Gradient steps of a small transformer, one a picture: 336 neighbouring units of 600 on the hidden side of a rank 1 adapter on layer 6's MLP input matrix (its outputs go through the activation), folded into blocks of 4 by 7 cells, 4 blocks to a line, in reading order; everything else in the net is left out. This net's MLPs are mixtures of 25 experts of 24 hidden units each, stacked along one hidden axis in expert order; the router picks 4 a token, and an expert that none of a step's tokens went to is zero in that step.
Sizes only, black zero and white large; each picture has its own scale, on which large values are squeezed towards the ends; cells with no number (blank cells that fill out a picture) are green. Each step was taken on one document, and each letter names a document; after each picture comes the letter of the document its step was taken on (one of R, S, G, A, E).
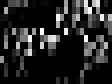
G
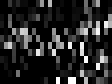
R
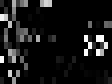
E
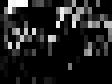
G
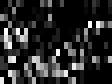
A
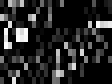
A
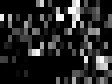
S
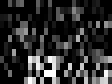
R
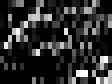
R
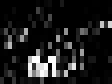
A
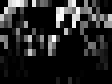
G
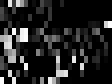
E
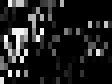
E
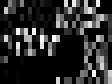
G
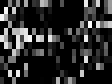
E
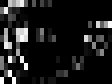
E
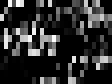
G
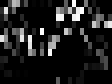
G
